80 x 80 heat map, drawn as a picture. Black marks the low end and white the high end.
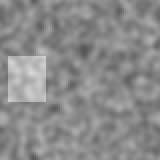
Odd patch: higher, in the middle left. Roughest part: middle left. Grain: blotchy. Ninth with the highest average: middle left.
